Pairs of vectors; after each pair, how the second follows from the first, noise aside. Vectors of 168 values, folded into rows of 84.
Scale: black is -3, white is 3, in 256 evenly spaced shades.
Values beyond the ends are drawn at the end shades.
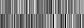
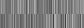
shrunk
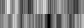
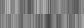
shrunk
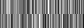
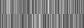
shrunk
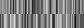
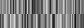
copied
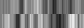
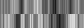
copied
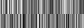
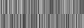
shrunk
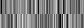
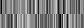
copied
